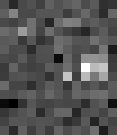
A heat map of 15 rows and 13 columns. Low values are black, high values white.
Overall the values sit about 30% of the way up the scale. An odd patch, higher than its surroundings, sits in the middle right. The middle right is the ninth with the highest average. The middle right is the roughest part. The values are skewed, with a long tail toward high values.
